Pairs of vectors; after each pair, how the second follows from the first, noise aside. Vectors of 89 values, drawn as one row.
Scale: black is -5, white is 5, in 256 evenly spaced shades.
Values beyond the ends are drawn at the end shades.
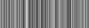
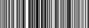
scaled up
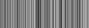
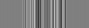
partly zeroed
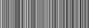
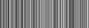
reversed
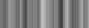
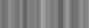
shrunk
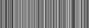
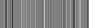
partly zeroed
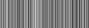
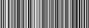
scaled up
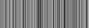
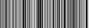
scaled up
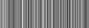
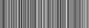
reversed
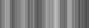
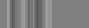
partly zeroed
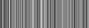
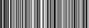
scaled up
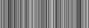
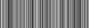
reversed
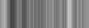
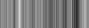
reversed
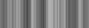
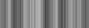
reversed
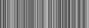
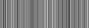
partly zeroed
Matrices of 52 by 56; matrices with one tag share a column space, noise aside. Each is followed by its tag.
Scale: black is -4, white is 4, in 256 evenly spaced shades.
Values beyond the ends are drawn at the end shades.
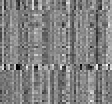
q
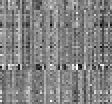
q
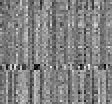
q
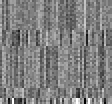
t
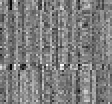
q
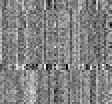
q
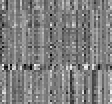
q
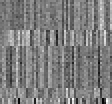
t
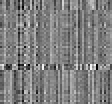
q
